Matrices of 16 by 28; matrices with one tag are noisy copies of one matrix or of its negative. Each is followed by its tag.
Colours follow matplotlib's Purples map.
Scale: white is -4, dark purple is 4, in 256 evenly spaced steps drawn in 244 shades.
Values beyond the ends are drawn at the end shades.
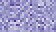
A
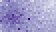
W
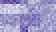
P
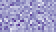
A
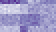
P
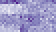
P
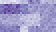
P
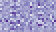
A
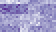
P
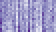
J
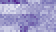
P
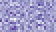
A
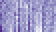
J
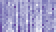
J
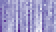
J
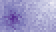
W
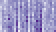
J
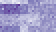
P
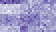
P
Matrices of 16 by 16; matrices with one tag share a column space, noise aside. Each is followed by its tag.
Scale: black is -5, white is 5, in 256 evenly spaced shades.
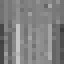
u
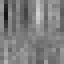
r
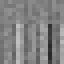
u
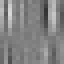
r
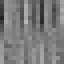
r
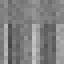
u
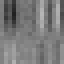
r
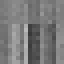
u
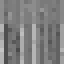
u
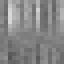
r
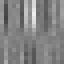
r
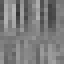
r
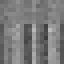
u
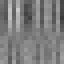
r
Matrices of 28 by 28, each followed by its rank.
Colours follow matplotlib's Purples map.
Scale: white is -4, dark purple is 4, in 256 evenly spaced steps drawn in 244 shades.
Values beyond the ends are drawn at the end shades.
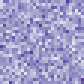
full rank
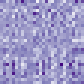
five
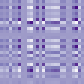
one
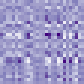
two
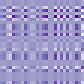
one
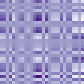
one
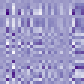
two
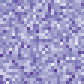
full rank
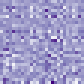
five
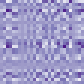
two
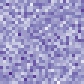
full rank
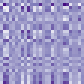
two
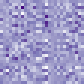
five
